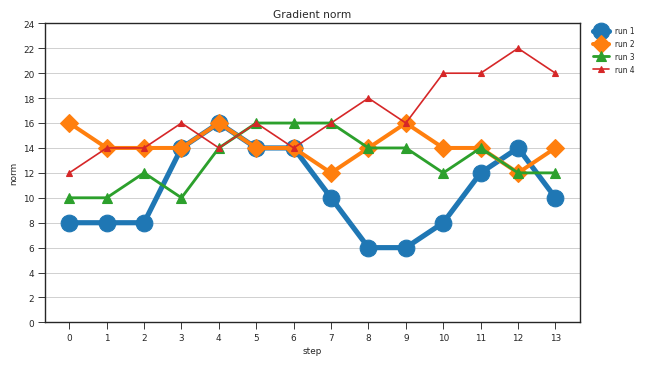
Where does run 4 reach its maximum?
12
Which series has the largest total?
run 4
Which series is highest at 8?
run 4
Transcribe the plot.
Title: Gradient norm
x-axis: step, ticks 0 1 2 3 4 5 6 7 8 9 10 11 12 13
y-axis: norm, ticks 0 2 4 6 8 10 12 14 16 18 20 22 24
Legend: run 1, run 2, run 3, run 4
Values:
run 1: 8 8 8 14 16 14 14 10 6 6 8 12 14 10
run 2: 16 14 14 14 16 14 14 12 14 16 14 14 12 14
run 3: 10 10 12 10 14 16 16 16 14 14 12 14 12 12
run 4: 12 14 14 16 14 16 14 16 18 16 20 20 22 20
